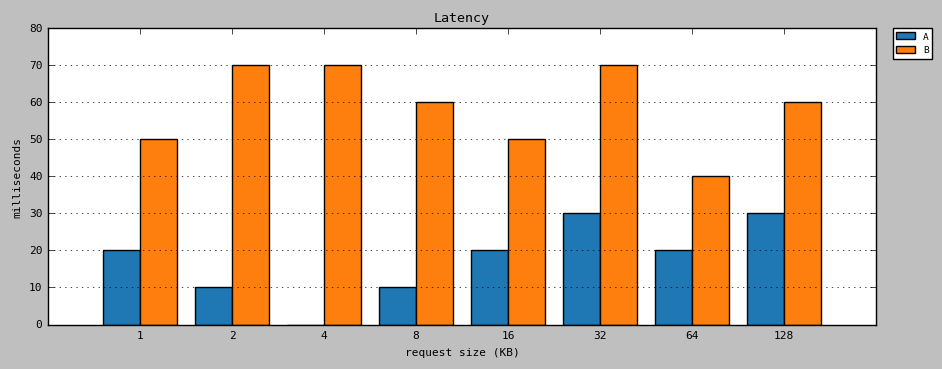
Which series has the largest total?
B
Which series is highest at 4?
B
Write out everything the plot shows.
Title: Latency
x-axis: request size (KB), ticks 1 2 4 8 16 32 64 128
y-axis: milliseconds, ticks 0 10 20 30 40 50 60 70 80
Legend: A, B
Values:
A: 20 10 0 10 20 30 20 30
B: 50 70 70 60 50 70 40 60
